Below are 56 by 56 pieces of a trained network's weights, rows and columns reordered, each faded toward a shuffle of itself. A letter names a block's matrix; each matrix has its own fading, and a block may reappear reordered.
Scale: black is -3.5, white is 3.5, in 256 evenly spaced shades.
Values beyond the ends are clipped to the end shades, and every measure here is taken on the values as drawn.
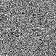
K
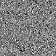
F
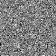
K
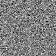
K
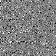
F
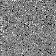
F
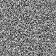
K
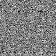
K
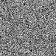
K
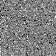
F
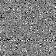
F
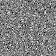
F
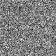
K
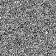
K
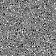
F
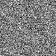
K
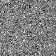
F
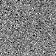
F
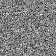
K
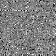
F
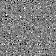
F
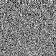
K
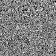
K
